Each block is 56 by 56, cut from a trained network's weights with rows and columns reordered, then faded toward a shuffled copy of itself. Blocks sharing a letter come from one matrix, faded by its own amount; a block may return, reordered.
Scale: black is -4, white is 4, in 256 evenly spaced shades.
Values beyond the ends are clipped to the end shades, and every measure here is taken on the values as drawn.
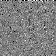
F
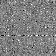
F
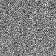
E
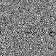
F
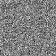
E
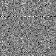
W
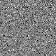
F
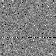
F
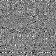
F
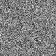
E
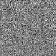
W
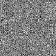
W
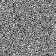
E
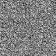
E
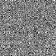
W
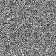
E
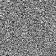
E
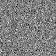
F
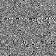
W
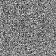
E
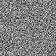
E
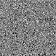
F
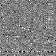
F
